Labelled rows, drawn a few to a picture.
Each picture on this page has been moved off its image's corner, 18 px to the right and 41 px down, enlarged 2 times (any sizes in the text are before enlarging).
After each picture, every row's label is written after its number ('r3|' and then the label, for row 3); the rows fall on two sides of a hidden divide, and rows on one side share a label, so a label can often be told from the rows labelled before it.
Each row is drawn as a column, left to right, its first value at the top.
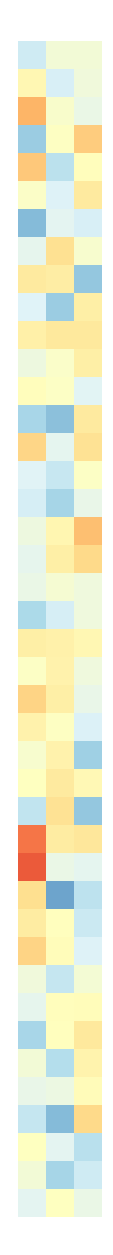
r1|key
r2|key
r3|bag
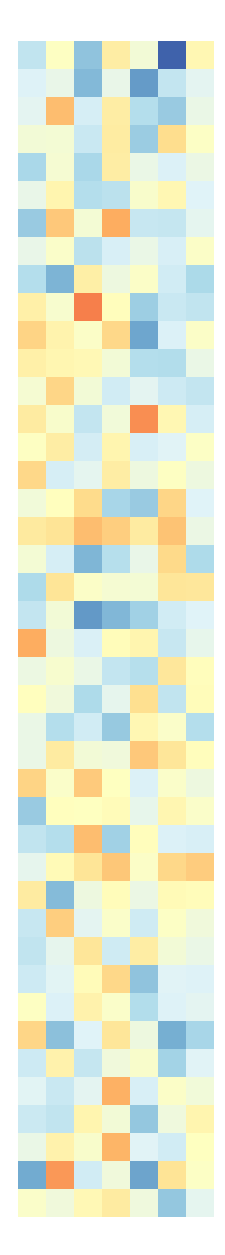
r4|bag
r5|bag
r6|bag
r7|bag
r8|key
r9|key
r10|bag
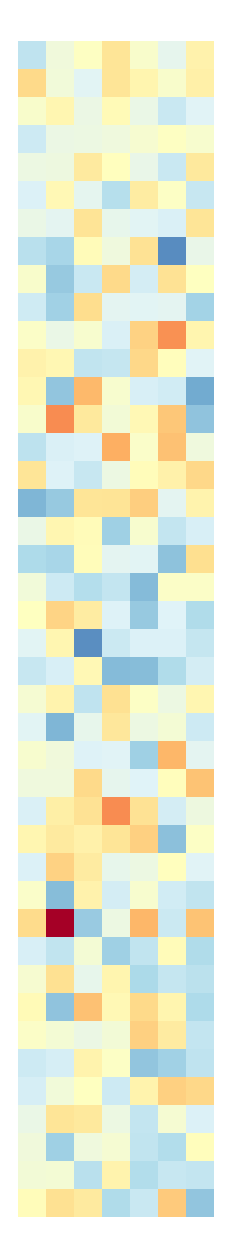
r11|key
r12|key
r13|bag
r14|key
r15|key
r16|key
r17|key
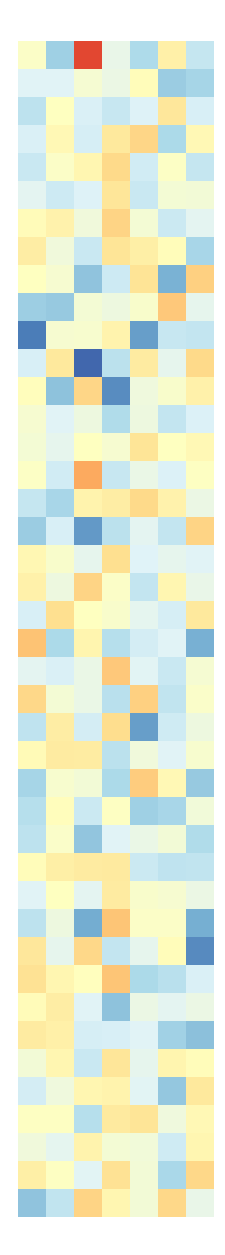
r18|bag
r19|key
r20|bag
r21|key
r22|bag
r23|bag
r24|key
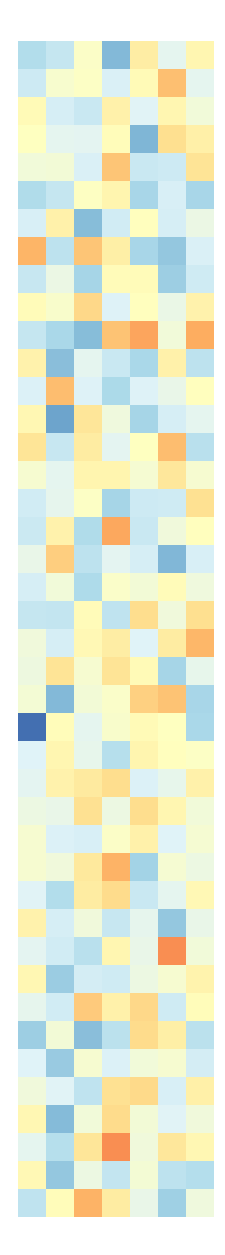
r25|bag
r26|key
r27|bag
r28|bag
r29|key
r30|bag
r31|bag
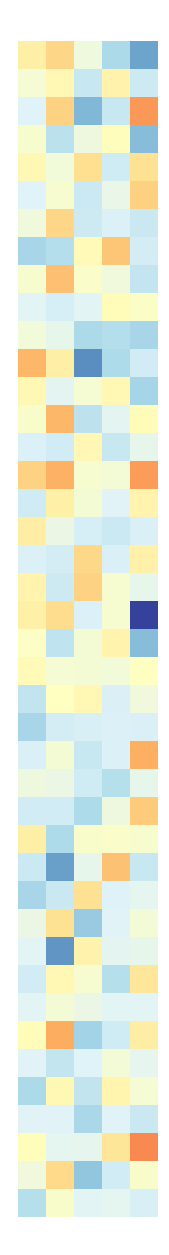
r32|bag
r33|key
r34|bag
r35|bag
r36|key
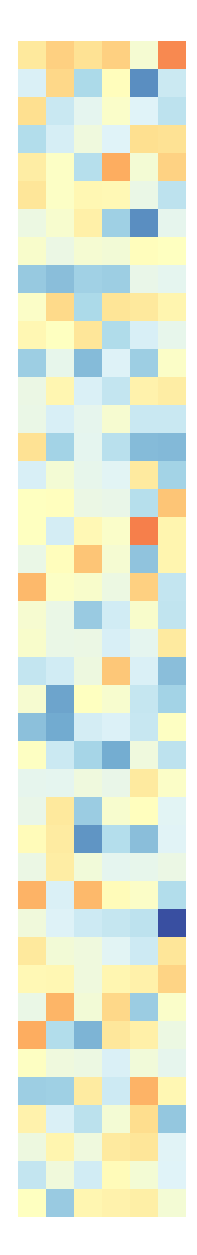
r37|bag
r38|bag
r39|bag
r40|bag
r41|bag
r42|bag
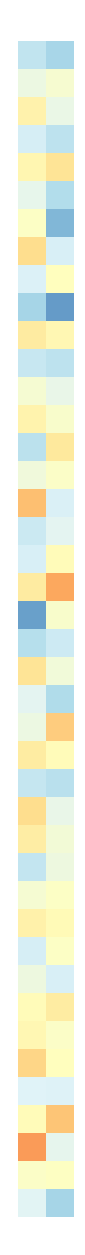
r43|key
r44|key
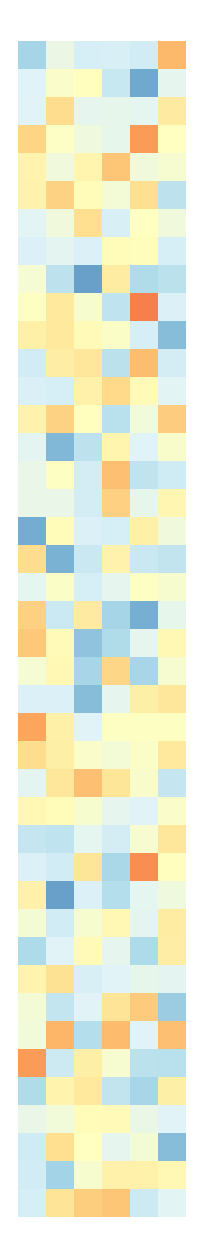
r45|key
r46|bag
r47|bag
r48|key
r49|bag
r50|key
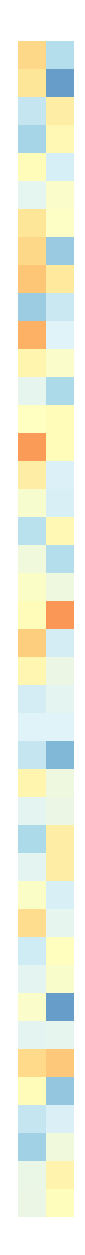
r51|key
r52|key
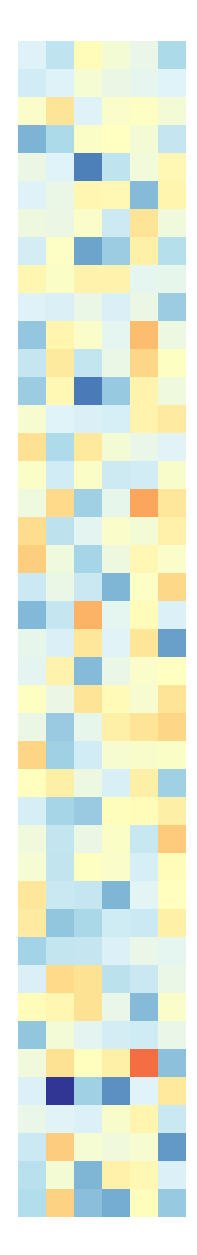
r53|key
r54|bag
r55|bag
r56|key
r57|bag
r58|key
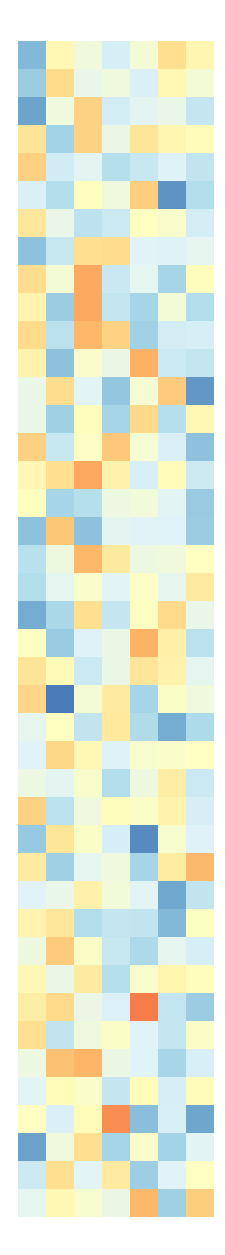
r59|key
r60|key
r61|bag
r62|key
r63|bag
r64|bag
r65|key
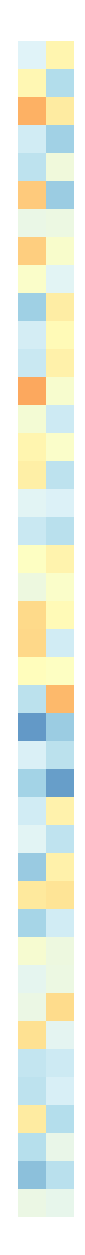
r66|bag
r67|bag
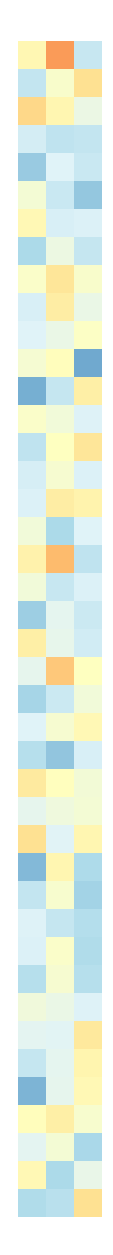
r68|key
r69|bag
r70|key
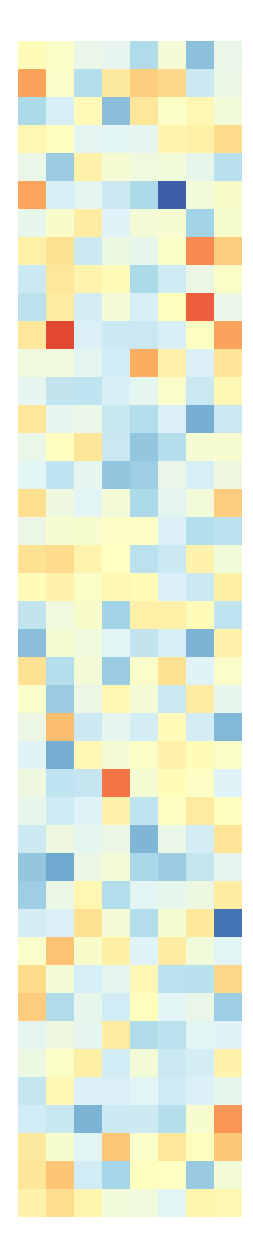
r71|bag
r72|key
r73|key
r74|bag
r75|bag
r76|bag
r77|bag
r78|bag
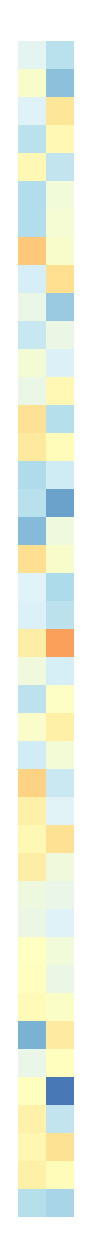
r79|bag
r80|key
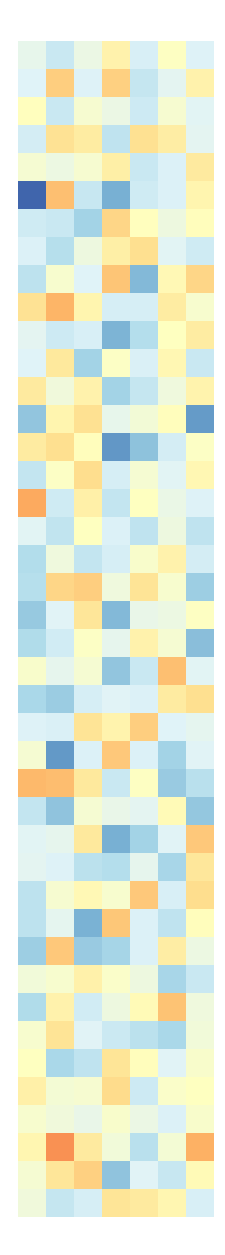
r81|bag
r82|bag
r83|bag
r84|key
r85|bag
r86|bag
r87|key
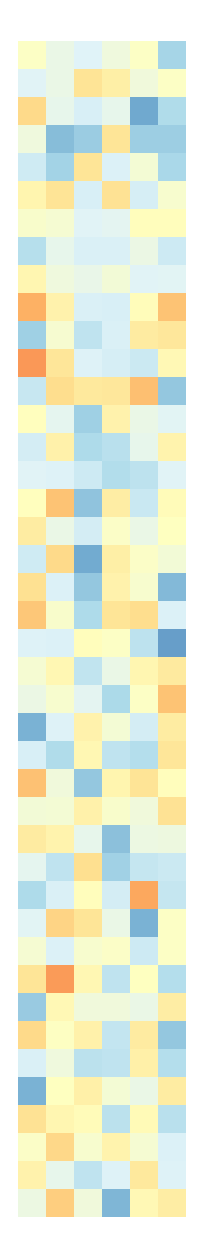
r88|bag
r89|bag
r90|key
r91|bag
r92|bag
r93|key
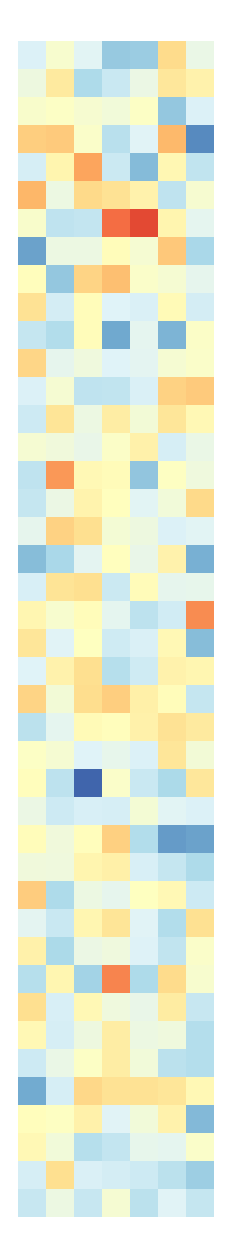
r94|bag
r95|bag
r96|key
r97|key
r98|key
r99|bag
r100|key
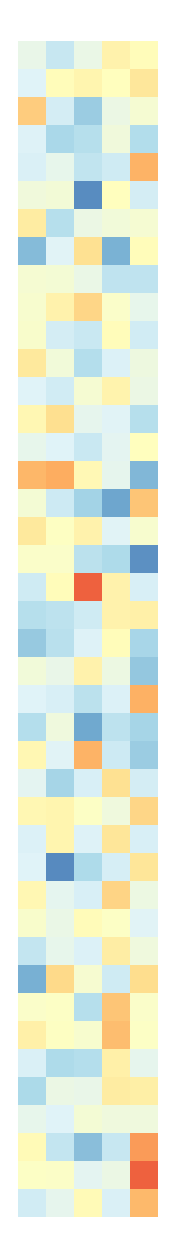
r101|key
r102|key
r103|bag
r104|bag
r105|bag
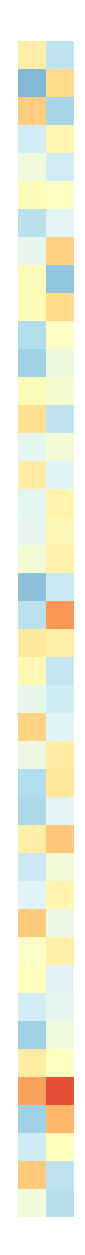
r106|key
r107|bag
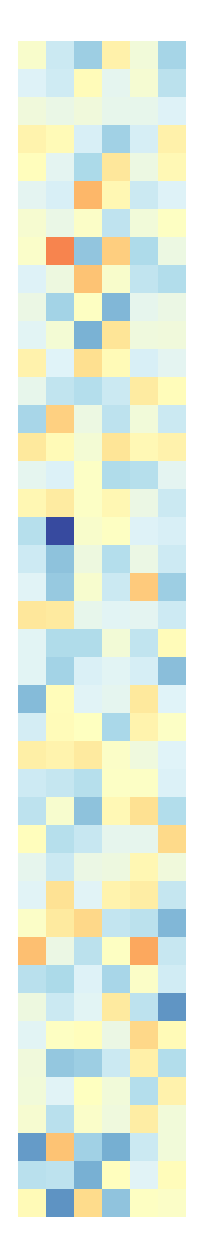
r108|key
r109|key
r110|key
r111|key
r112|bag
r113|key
